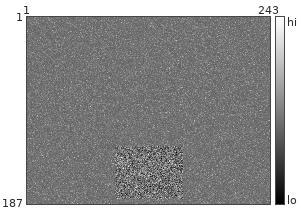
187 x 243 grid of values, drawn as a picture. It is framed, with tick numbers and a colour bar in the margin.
Odd patch: rougher, in the bottom middle. Grain: fine. Odd rows or columns: none. Stripes: none. Roughest part: bottom middle. Slope: none.
